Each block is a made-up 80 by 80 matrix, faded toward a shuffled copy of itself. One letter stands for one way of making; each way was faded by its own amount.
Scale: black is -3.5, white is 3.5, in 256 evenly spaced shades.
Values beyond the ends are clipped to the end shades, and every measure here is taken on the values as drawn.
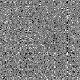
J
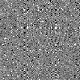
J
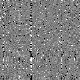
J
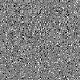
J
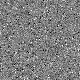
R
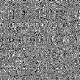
J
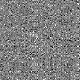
J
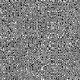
J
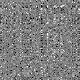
J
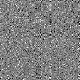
J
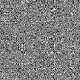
J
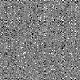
J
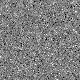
R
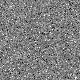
R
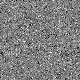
R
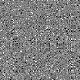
J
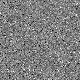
R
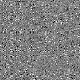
J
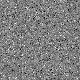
R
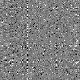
J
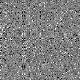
J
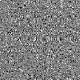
J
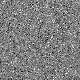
R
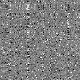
J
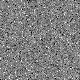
R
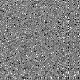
J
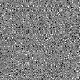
J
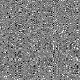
J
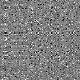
J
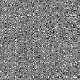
J
